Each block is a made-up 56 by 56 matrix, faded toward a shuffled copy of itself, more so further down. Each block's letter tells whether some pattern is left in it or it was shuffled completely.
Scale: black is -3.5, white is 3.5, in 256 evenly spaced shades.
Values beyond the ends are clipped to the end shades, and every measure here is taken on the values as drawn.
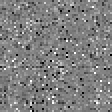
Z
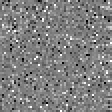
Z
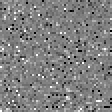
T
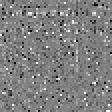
Z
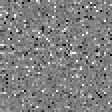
Z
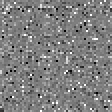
Z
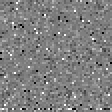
Z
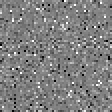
Z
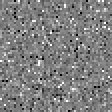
T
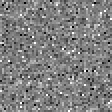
T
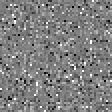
Z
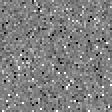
T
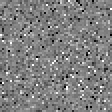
T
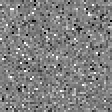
T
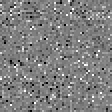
Z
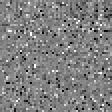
Z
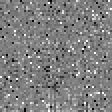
Z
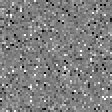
T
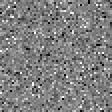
T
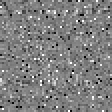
Z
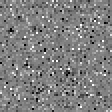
Z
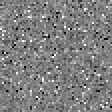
T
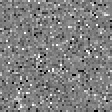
T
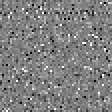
Z
